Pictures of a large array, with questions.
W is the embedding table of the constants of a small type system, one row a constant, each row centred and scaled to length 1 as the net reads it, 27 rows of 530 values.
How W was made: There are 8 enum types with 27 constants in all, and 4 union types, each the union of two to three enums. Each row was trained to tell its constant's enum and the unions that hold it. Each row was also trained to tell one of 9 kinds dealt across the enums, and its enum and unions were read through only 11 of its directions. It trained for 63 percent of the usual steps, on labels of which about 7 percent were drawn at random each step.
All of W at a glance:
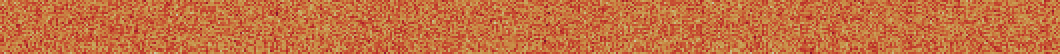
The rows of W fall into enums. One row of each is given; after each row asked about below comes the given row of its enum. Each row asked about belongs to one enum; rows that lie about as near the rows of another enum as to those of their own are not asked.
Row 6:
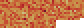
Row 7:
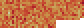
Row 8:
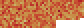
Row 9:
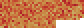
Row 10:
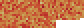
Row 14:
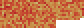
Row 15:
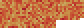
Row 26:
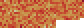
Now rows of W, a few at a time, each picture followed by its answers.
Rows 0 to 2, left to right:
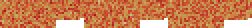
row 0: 15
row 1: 14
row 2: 15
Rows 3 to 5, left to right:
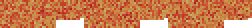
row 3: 6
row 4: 8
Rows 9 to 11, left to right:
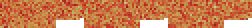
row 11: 6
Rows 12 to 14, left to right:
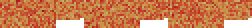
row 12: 14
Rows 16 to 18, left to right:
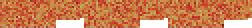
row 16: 14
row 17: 15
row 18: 10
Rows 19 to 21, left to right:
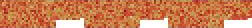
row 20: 6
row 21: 26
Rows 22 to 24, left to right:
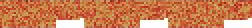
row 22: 26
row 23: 15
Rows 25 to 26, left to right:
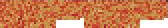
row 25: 14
